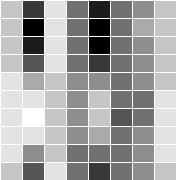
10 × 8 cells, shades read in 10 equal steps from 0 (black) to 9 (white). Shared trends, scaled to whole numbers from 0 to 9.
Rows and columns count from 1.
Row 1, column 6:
4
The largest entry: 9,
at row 7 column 2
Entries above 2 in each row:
6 6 6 7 8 8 8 8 8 7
